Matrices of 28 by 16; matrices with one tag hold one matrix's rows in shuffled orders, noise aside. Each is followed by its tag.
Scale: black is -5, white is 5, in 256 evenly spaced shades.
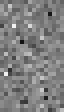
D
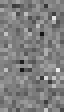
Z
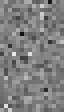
D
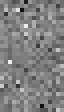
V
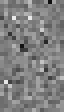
D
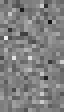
D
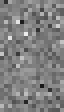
V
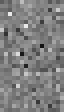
V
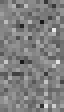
Z
